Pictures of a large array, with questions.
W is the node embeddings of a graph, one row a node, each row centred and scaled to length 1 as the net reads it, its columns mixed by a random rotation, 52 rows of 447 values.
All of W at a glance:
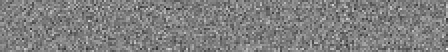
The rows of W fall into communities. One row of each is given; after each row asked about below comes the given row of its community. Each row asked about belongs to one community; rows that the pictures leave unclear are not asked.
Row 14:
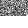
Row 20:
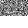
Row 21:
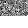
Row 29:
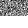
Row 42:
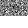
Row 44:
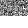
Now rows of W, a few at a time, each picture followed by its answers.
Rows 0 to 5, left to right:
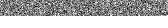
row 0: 42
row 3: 14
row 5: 21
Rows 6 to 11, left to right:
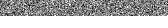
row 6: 14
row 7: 14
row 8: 29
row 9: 29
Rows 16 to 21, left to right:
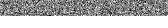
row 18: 20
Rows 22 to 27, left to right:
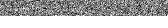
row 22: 44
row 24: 44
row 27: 29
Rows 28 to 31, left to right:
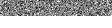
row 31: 14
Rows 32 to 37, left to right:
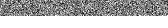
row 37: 29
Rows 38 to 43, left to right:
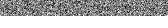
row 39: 44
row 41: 42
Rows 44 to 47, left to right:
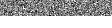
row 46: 21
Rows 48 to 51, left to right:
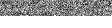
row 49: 14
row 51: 44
